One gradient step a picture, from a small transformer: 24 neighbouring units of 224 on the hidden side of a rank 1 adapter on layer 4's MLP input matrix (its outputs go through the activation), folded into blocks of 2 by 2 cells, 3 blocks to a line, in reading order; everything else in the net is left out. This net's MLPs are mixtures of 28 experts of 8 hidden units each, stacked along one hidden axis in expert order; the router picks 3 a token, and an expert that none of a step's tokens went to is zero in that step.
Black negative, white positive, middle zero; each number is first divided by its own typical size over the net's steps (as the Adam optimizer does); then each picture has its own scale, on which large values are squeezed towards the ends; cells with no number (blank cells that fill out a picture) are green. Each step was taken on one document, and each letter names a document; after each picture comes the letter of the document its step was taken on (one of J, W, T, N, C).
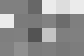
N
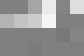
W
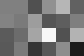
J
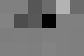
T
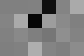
W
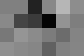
T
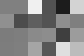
N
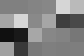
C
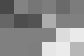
N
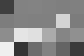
C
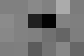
T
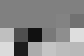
C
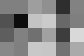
T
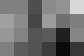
N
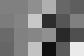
J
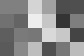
J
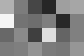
N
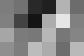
J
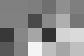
J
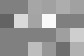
W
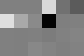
W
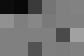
J
